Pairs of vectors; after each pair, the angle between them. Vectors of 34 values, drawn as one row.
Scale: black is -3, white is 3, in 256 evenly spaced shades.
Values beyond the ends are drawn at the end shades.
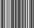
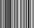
nearly opposite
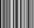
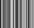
nearly parallel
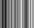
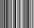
partly aligned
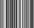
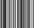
nearly opposite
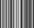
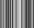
partly aligned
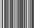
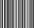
partly aligned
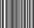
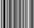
partly opposed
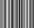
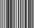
partly opposed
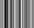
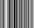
partly opposed
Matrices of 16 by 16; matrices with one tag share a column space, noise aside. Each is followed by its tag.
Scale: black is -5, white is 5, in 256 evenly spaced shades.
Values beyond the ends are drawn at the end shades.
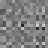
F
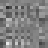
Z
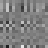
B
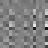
F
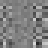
Z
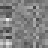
Z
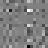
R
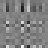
B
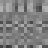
B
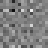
R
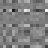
R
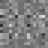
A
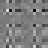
R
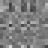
B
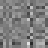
Z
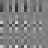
B
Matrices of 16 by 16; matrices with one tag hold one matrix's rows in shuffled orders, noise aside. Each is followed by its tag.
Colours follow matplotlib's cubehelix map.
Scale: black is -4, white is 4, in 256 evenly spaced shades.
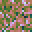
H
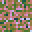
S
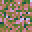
S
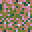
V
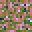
S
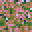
S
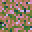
S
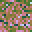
S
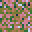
V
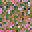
V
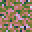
S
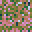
V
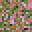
H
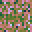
V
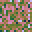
V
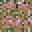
V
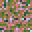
S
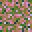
V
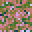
S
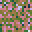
V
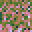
V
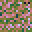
V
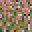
V
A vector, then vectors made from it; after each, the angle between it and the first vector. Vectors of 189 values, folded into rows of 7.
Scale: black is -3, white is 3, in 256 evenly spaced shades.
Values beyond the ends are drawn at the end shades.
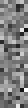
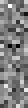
partly aligned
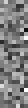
nearly parallel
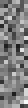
partly aligned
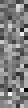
nearly opposite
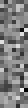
nearly opposite
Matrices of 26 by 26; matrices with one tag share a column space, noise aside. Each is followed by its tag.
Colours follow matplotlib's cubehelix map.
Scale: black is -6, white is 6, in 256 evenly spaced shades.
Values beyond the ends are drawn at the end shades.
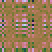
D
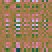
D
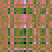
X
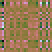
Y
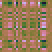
Y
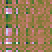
X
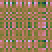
Y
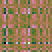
X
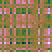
X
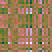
X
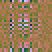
D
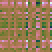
Y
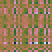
X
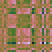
X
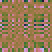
D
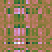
X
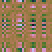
D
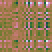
Y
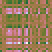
X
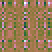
Y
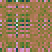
D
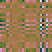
D
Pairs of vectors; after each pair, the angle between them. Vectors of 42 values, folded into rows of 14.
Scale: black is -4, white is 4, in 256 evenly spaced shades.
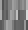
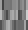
nearly parallel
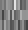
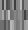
partly opposed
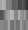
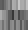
nearly opposite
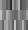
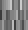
nearly opposite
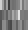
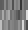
partly opposed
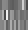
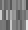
partly aligned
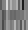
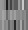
nearly opposite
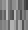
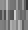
nearly parallel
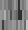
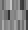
partly opposed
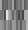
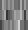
partly opposed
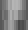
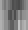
nearly opposite
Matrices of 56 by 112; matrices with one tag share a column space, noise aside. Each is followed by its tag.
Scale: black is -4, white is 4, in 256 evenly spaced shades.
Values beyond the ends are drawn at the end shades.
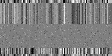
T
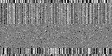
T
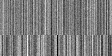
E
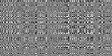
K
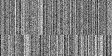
E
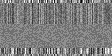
T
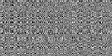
K
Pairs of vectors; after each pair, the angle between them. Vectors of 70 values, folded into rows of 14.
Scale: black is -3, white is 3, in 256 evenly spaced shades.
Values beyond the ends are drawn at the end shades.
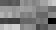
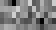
partly aligned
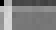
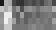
nearly parallel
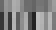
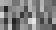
partly opposed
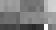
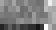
nearly parallel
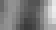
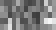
partly aligned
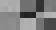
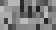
partly aligned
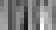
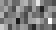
orthogonal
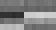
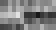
nearly opposite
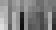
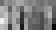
nearly parallel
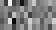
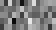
nearly parallel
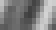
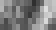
nearly parallel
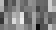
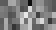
orthogonal
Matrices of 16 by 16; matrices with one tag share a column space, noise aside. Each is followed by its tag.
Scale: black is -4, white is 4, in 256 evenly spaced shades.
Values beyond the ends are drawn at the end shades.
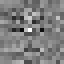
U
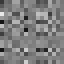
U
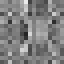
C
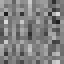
C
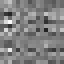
U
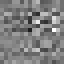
U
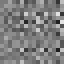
U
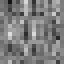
C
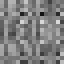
C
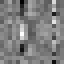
C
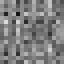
C
